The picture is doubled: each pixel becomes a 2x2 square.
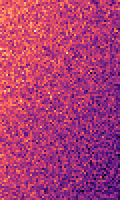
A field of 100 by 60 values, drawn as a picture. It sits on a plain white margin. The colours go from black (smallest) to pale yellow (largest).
There is an overall slope up to the top left. There are no regular stripes. Fine speckle covers the field. The ninth with the highest average is the top left. The bottom right is the ninth with the lowest average.
